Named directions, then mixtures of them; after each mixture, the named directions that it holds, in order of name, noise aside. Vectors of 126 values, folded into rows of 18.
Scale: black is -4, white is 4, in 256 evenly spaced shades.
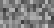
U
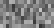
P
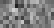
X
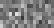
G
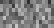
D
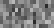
G, P, U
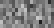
D, G, U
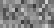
U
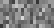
P, X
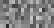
P, U, X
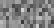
P, U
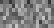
D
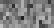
D, G, P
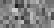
X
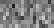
D, P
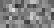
U, X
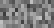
G, U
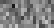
D, P
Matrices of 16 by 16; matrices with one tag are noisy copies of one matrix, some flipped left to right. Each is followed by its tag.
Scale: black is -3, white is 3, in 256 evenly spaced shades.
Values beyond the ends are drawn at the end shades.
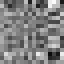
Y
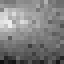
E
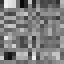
Y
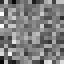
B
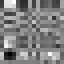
Y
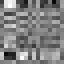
Y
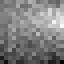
E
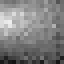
E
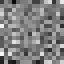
B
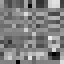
Y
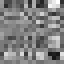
Y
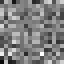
B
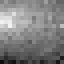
E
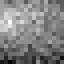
E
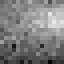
E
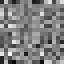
B
